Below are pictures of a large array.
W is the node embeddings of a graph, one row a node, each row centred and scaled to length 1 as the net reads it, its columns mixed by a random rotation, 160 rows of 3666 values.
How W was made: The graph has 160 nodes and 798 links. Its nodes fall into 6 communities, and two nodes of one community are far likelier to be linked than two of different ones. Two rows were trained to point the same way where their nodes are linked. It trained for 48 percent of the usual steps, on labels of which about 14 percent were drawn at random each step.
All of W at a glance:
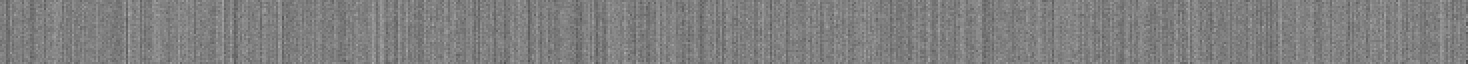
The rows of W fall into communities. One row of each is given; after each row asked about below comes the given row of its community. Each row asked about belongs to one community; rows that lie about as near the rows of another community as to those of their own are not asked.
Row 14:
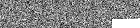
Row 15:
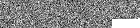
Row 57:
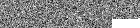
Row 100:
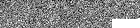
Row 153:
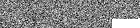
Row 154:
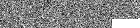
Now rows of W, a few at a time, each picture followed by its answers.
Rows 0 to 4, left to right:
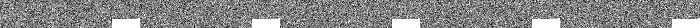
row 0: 14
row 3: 153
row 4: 100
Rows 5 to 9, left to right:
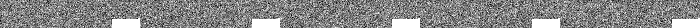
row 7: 15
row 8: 57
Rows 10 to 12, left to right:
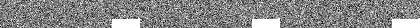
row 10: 153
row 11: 153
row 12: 57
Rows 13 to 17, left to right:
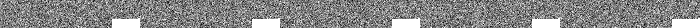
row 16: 154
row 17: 15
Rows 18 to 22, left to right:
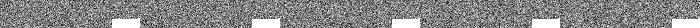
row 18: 100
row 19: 57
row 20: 100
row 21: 14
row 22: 153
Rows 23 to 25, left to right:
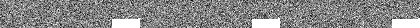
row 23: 154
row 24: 57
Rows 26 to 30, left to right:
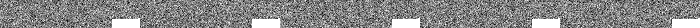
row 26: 15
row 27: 153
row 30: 14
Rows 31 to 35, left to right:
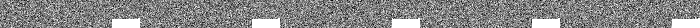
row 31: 15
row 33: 57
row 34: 14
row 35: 57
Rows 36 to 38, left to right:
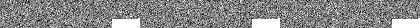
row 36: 14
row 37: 100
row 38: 14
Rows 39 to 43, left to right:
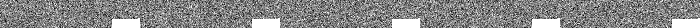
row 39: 14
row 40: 100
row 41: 100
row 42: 14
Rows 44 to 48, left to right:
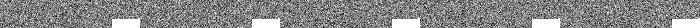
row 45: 15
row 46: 100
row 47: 57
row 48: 100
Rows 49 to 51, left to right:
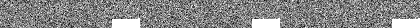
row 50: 100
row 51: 153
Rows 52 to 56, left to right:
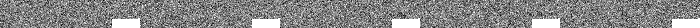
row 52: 153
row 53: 57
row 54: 57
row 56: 15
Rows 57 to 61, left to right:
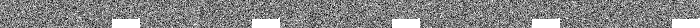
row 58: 154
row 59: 100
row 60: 57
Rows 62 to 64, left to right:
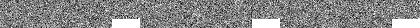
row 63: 154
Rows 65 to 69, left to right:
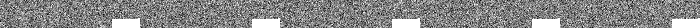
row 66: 57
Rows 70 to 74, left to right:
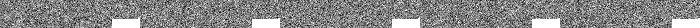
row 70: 153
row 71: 14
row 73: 100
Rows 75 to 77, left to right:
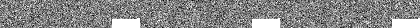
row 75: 14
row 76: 100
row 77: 154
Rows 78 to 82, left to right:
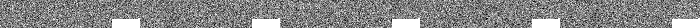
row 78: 15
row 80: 15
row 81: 57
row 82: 15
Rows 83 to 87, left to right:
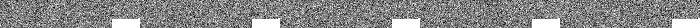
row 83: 15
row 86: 153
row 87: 154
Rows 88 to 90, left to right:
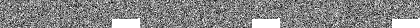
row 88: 57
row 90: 154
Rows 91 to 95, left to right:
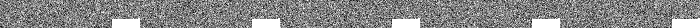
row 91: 153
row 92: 57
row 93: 100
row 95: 154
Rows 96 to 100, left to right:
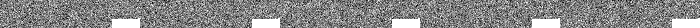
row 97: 15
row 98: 15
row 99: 57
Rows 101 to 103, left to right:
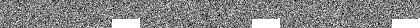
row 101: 15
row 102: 100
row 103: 154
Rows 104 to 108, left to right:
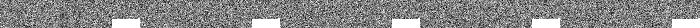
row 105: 100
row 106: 57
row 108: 15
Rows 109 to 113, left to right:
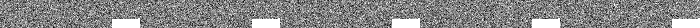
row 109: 100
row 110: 100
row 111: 153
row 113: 100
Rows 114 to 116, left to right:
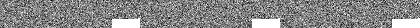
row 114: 57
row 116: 100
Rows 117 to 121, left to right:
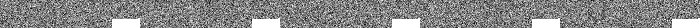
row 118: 14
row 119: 15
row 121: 57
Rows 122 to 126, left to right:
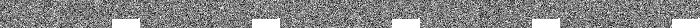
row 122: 154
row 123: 100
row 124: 57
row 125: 154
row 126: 100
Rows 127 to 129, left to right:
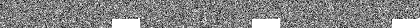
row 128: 154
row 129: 14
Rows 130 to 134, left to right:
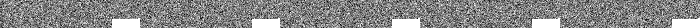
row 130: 153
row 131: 57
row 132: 154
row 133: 100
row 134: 14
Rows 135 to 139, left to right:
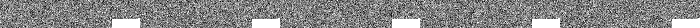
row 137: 154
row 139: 153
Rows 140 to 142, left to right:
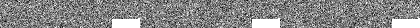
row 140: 14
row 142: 153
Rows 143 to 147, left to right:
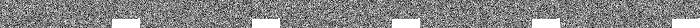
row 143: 14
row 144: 154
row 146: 14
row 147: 100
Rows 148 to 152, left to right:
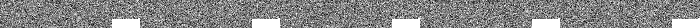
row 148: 57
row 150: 57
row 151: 15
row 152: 15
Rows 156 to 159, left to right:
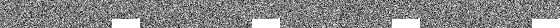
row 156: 57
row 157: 153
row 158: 154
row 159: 153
